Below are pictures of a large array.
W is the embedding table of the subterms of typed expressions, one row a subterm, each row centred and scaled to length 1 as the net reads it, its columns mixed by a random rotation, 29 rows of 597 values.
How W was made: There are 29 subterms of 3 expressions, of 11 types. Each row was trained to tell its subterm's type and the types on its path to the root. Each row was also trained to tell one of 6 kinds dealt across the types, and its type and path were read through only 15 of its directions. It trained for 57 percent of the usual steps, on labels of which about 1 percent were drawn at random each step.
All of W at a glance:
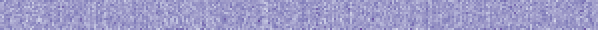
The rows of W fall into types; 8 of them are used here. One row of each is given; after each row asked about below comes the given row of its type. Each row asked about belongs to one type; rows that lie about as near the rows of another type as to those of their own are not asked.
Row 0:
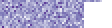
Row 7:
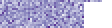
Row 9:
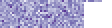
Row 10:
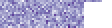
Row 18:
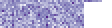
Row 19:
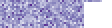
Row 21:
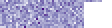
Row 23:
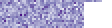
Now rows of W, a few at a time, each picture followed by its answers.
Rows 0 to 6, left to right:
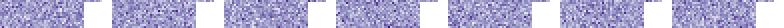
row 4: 23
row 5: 21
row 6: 10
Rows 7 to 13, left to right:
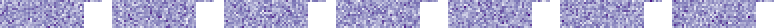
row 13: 0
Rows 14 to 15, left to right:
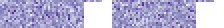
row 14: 7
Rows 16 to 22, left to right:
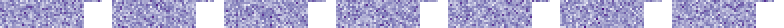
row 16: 18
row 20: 19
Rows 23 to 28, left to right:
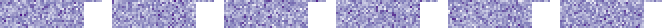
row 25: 23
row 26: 7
